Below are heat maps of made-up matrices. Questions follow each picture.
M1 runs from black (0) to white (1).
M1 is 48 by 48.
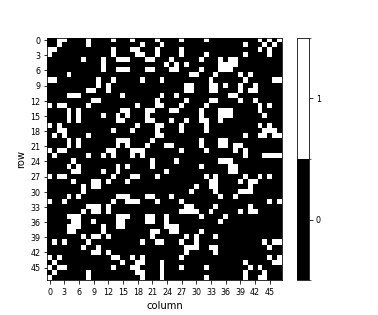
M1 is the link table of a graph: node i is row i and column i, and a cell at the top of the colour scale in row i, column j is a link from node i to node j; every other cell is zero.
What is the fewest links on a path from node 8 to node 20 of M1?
4
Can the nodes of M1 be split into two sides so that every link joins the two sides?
no
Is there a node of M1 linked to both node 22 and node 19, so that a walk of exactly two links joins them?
yes
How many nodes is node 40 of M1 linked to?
11
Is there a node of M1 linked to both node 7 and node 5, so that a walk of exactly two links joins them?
no
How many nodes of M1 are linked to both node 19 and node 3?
2
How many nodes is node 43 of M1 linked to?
9
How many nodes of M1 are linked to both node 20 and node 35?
8
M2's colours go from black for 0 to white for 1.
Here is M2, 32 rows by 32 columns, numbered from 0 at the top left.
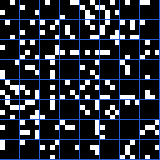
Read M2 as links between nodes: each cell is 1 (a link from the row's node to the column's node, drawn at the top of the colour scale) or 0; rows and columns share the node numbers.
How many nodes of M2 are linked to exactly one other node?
0
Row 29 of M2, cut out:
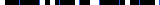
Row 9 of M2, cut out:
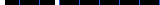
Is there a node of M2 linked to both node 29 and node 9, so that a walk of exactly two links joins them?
yes
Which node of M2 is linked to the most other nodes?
node 19
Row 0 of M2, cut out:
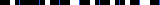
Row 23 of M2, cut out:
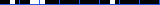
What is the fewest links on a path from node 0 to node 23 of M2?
2
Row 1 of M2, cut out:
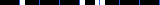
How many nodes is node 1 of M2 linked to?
4
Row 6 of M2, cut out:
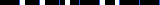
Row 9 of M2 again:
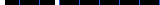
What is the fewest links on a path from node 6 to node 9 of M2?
3
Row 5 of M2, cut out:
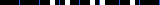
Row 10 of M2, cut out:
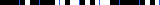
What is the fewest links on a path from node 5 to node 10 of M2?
1
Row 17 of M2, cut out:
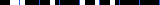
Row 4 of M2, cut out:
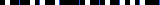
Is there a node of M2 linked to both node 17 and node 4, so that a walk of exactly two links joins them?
no
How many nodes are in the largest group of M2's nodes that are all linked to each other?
4
